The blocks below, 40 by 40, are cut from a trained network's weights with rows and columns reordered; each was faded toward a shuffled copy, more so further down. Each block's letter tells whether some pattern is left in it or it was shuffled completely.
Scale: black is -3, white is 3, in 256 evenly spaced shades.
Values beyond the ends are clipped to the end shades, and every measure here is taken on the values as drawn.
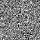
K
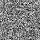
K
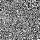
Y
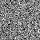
Y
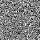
K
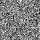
Y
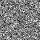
Y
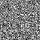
K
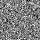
Y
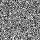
Y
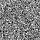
Y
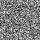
Y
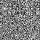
K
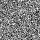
Y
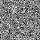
K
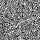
Y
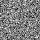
Y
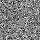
Y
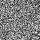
Y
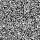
Y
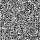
Y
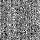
K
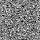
K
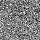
Y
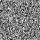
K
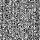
K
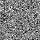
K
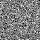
Y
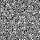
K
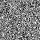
Y
